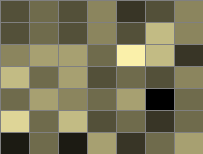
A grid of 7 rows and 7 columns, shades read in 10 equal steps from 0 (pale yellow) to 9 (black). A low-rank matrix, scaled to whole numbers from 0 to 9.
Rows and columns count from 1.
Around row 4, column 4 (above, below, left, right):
5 5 3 5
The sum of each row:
38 33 24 31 34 31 39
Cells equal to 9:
1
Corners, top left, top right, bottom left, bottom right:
6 4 8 3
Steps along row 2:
down up down up down up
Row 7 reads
8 5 8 3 7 5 3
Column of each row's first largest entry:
5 1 7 4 6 6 1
